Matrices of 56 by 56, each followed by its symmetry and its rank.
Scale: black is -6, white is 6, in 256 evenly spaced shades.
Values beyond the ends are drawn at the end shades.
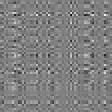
neither, rank two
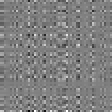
neither, rank two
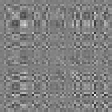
symmetric, rank three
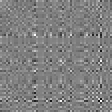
symmetric, rank three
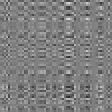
neither, rank two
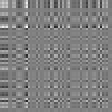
symmetric, rank one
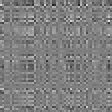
neither, rank three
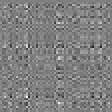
neither, rank three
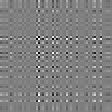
symmetric, rank one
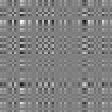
symmetric, rank one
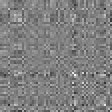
symmetric, rank three
